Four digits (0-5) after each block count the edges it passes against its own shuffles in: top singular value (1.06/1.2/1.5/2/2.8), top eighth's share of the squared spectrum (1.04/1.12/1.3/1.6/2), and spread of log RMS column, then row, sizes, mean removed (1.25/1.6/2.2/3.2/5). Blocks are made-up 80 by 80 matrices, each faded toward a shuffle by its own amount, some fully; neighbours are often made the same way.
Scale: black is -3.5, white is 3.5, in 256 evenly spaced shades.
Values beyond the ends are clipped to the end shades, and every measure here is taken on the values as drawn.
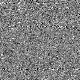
1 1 0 2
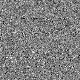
0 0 0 2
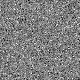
0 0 0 0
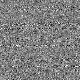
1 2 0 3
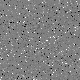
0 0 0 0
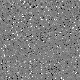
3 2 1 1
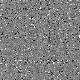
1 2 1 2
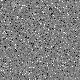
0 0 0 0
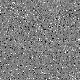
3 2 0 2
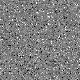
3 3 0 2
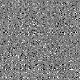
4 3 1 3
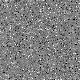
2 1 1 0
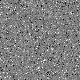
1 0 0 0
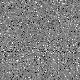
3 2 1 1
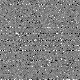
2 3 0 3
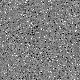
1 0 0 0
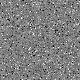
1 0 0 0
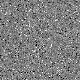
3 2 1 0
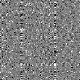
4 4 3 2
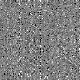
4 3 2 1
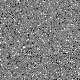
1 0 0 0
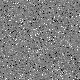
0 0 0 0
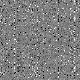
4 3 2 1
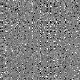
4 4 3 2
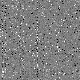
3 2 1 0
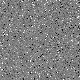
1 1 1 0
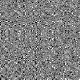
4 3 2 2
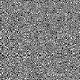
4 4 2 2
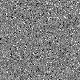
3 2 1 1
